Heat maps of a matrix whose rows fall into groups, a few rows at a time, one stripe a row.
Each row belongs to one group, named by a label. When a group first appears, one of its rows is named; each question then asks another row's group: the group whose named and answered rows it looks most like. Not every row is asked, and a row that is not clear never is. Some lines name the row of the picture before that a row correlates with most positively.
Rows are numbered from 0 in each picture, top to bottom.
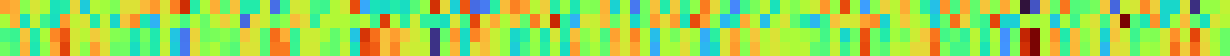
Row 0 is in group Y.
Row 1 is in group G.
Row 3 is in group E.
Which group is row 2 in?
E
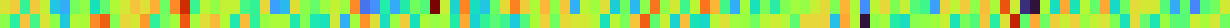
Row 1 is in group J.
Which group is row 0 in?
Y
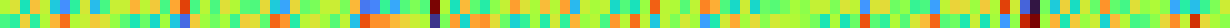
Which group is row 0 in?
Y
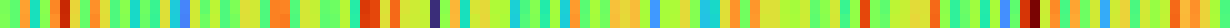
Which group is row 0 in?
E
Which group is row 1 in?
E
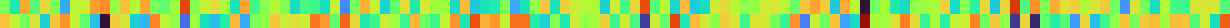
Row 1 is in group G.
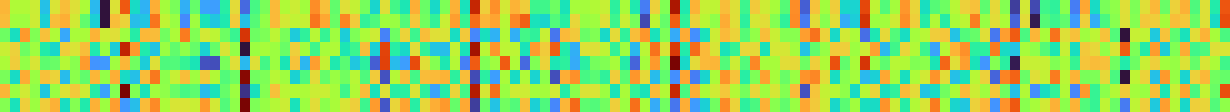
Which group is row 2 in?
J
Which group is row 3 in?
G
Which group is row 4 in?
G
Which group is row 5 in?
J
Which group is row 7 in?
J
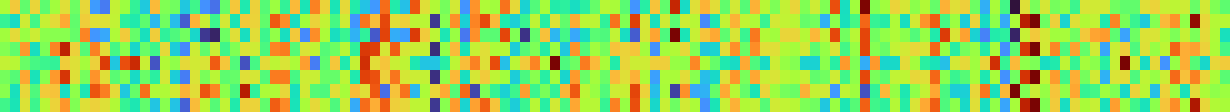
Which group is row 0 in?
G
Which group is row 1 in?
E
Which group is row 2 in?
G
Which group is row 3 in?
E
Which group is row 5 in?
E
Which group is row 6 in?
J
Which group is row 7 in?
E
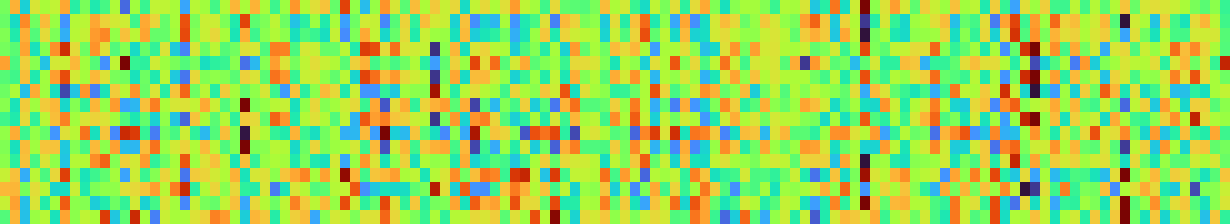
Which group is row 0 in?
G
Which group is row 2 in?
J
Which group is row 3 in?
E
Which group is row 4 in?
G
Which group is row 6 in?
Y
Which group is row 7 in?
J
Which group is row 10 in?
J
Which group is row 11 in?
J
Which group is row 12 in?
G
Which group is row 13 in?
Y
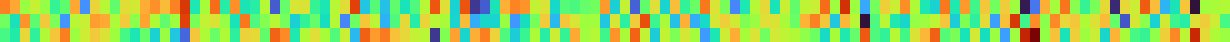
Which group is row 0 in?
Y
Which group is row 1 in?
J
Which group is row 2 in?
E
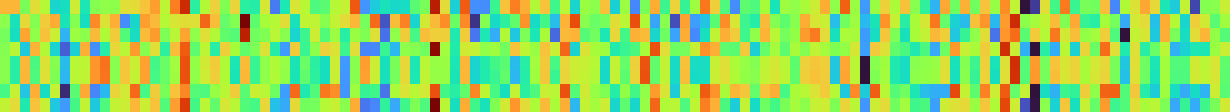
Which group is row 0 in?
Y
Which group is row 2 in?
J
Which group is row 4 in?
J
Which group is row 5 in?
J
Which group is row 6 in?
Y
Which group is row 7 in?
Y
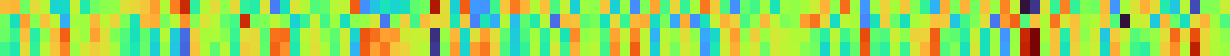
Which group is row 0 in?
Y
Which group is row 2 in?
E
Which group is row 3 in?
E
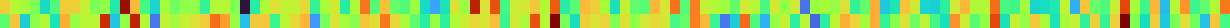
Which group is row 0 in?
G
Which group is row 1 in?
G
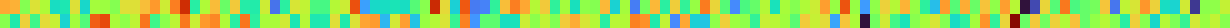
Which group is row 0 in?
Y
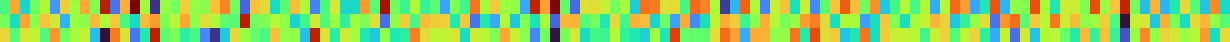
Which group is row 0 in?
G
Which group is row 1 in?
J
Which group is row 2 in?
G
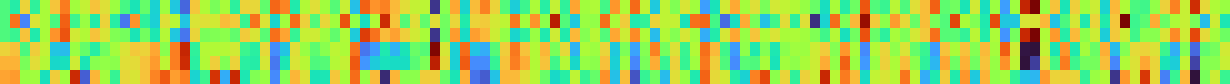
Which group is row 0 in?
E
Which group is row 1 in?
G
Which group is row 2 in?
E
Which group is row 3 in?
Y
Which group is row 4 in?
Y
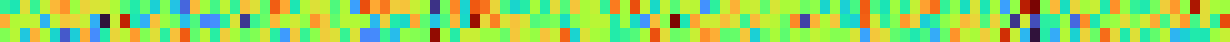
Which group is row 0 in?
E
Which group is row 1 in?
G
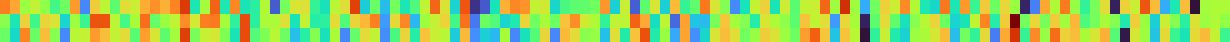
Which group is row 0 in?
Y
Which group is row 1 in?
J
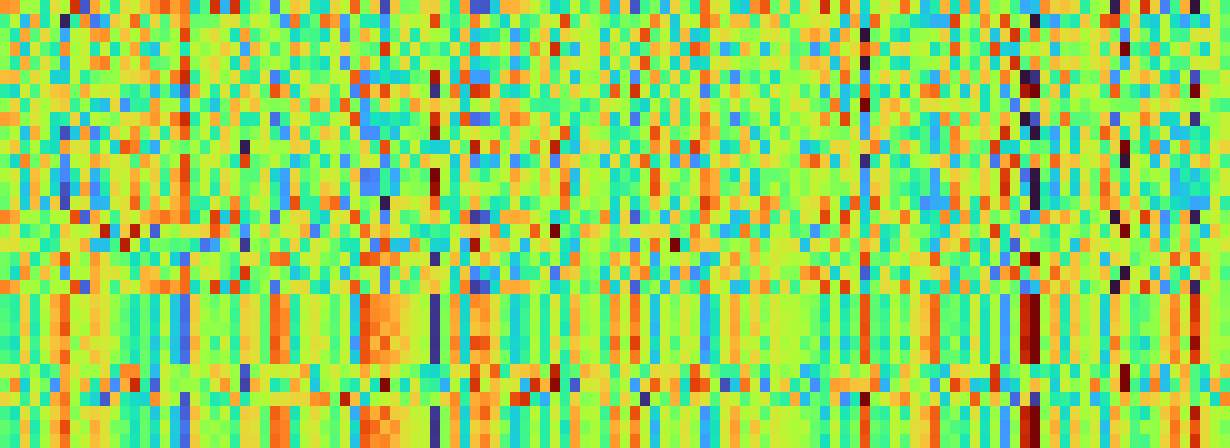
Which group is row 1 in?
Y
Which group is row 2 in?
J
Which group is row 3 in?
G
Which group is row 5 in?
Y
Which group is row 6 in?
E
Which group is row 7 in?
G
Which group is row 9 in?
Y
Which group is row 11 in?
J
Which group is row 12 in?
Y
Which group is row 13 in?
Y
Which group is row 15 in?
Y
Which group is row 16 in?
G
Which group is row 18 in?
E
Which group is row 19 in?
J
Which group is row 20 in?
Y
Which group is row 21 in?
E
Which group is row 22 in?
E
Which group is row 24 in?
E
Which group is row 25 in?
E
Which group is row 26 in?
G
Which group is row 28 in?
G
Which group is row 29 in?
E
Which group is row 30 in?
E
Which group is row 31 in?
E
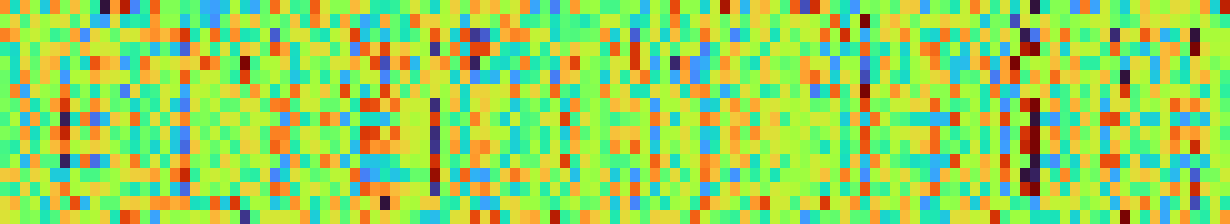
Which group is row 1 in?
G
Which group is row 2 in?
Y
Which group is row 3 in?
E
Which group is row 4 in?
J
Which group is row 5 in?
J
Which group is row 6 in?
G
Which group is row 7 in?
E
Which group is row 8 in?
Y
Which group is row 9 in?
E
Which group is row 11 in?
Y
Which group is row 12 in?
Y
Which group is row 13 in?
E
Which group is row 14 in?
Y
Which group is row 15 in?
G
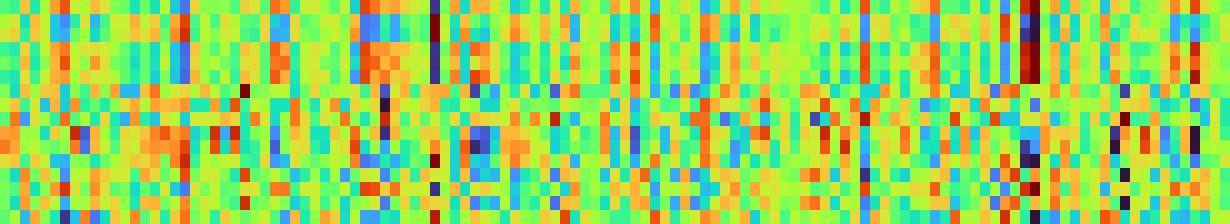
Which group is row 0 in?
E
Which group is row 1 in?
Y
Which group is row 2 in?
Y
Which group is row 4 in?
E
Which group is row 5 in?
E
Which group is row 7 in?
Y
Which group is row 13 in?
E
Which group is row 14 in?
J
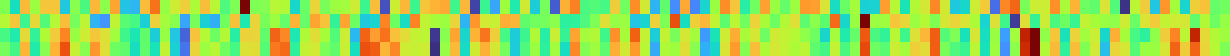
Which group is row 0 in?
J
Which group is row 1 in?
G
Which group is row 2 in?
E
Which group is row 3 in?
E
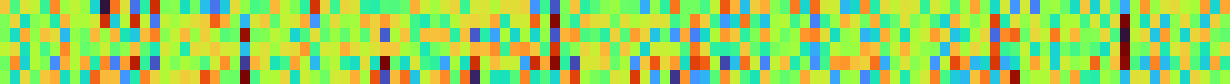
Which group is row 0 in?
G
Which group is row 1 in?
G
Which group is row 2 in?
J
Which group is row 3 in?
G
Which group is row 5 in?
J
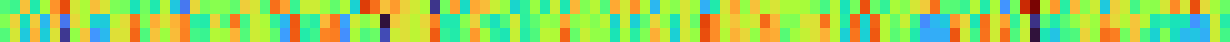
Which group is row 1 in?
Y
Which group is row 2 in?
Y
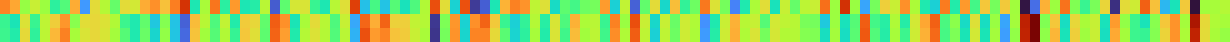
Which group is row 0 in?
Y
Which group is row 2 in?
E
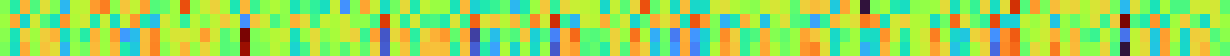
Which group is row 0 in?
J
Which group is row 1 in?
G
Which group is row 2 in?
J
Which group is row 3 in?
J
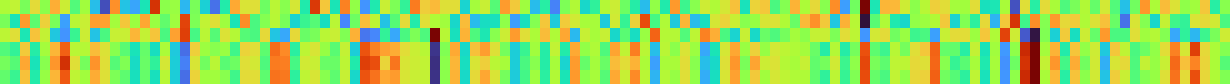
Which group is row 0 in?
G
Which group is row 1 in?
J
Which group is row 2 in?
Y
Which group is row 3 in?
E
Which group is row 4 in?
E
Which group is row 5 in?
E
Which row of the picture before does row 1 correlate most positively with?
0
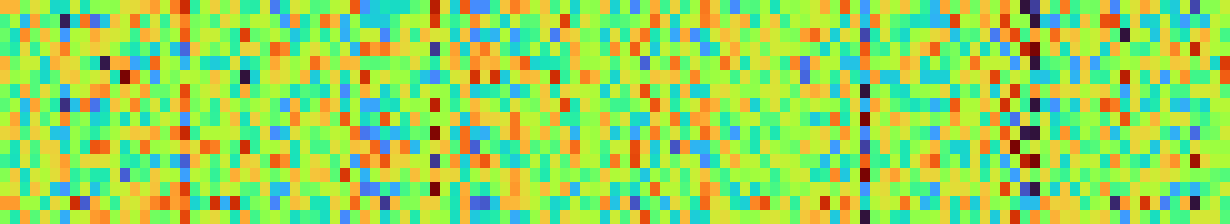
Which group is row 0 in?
Y
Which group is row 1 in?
Y
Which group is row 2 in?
J
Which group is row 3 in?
E
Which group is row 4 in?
G
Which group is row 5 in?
G
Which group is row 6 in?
J
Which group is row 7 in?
Y
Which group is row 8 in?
G
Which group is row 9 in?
Y
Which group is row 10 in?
J
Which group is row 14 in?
Y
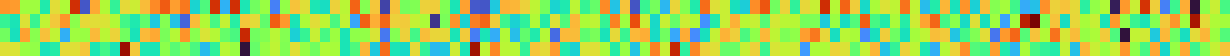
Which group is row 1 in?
E
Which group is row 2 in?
J
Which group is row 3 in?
G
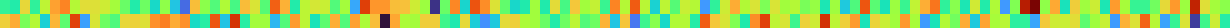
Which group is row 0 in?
E
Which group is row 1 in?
Y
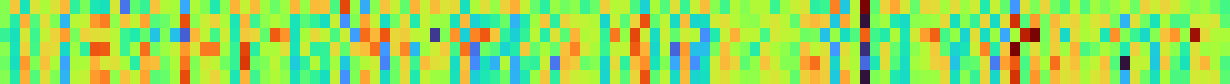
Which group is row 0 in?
G
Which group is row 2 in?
E
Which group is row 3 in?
J
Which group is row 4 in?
J
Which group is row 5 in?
J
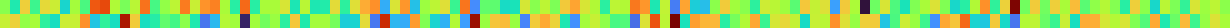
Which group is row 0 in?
J
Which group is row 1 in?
G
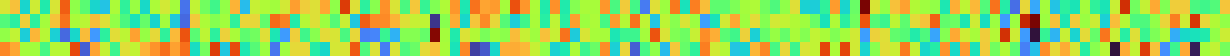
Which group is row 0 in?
G
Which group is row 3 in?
Y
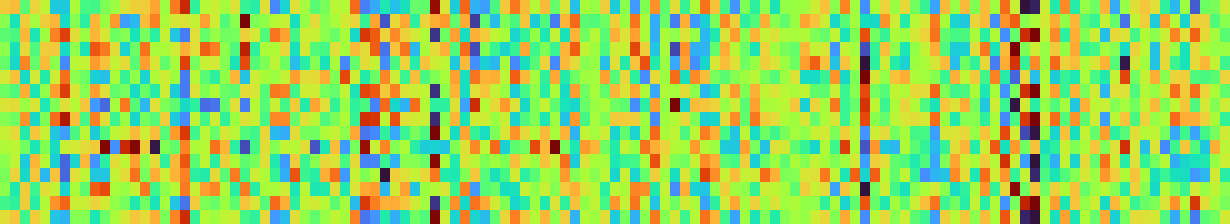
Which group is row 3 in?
J
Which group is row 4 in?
J
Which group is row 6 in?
E
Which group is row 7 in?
G
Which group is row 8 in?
E
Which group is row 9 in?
Y
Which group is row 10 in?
G
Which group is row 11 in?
Y
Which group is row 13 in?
J
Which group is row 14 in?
E
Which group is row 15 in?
Y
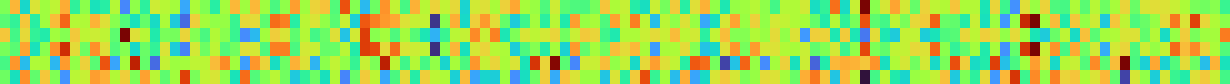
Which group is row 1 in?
E
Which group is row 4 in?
G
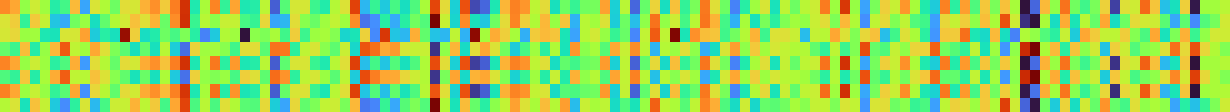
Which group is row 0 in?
Y
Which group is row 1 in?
Y
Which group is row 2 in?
G
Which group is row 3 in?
E
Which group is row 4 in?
Y
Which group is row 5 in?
E
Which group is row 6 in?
Y
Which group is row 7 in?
Y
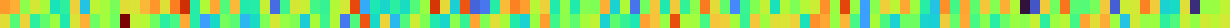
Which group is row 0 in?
Y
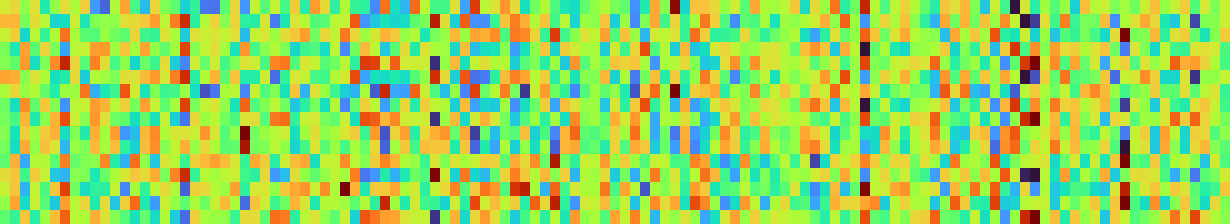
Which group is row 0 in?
G
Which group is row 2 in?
G
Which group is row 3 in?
J
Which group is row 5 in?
Y
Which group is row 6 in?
G
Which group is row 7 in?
J
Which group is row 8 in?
E
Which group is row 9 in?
J
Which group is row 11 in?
G
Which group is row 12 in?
Y
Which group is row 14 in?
G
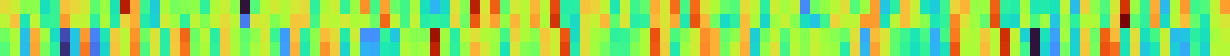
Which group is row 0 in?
G
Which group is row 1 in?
G
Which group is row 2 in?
Y
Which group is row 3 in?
Y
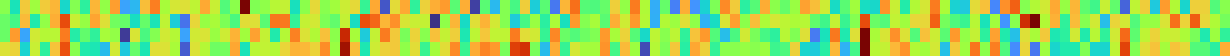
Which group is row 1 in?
E
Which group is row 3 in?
G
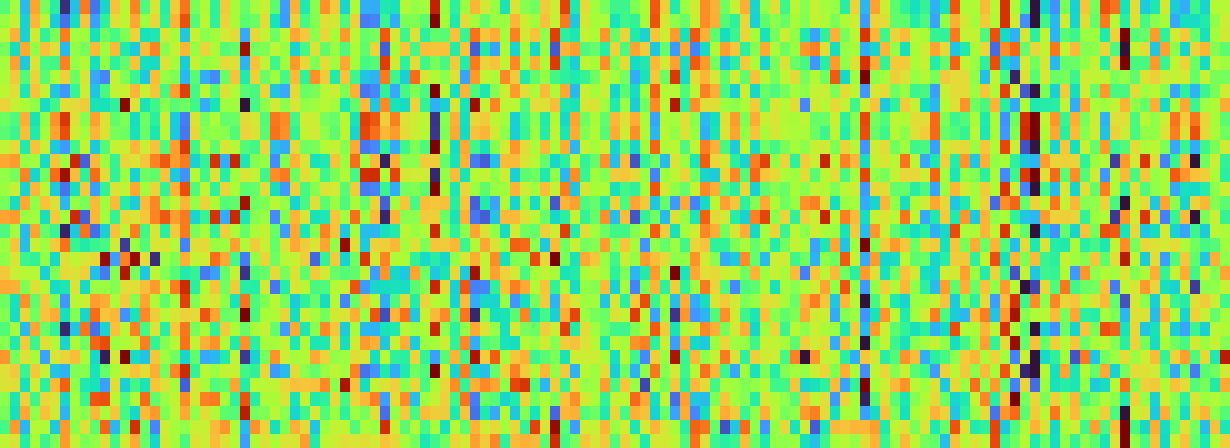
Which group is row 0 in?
Y
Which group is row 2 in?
G
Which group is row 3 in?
J
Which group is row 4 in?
G
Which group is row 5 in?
G
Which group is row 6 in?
Y
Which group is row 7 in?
G
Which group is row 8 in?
E
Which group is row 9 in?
E
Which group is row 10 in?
Y
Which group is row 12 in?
E
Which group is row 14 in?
J
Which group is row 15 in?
Y
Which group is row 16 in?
Y
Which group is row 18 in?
G
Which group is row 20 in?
Y
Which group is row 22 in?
J
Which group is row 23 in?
Y
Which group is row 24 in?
J
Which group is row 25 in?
G
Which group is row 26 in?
Y
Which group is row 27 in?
G
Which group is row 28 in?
J
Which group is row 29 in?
J
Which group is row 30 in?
G
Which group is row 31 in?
G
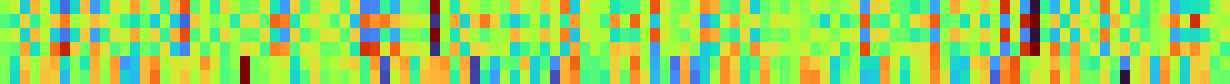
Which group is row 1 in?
E
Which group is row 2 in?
Y
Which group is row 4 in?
J
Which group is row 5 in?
J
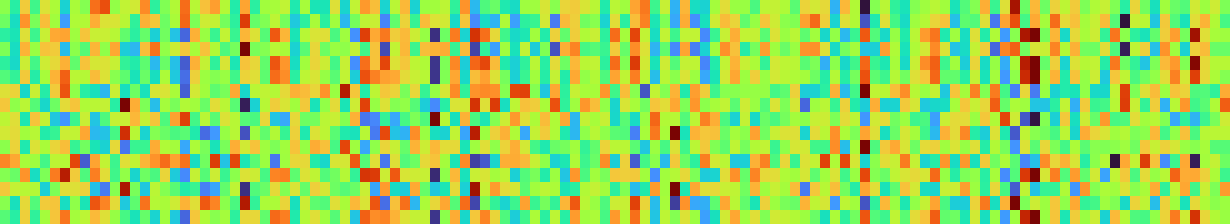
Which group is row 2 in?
E
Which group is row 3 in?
J
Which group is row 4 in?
E
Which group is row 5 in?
E
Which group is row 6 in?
G
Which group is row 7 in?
G
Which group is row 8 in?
Y
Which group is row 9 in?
G
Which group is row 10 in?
G
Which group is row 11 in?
Y
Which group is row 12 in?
E
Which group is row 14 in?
J
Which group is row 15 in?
E
